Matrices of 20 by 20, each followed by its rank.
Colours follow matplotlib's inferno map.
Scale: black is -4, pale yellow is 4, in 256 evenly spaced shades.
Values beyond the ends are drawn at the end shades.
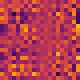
three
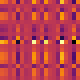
one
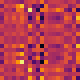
two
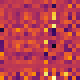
three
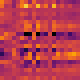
two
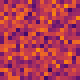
full rank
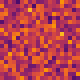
full rank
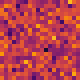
full rank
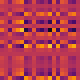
one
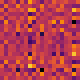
three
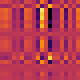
one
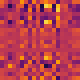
two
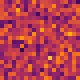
full rank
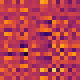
three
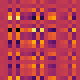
one
